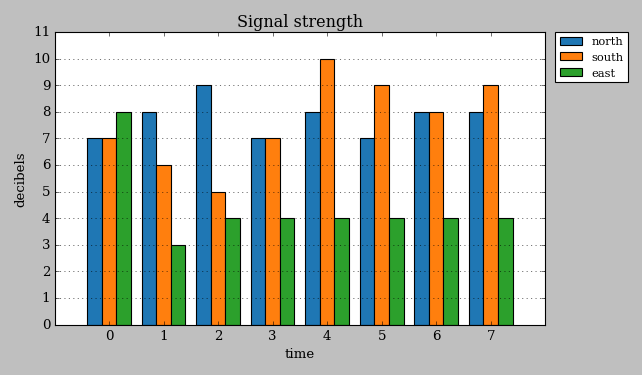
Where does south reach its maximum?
4
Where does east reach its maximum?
0
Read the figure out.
Title: Signal strength
x-axis: time, ticks 0 1 2 3 4 5 6 7
y-axis: decibels, ticks 0 1 2 3 4 5 6 7 8 9 10 11
Legend: north, south, east
Values:
north: 7 8 9 7 8 7 8 8
south: 7 6 5 7 10 9 8 9
east: 8 3 4 4 4 4 4 4
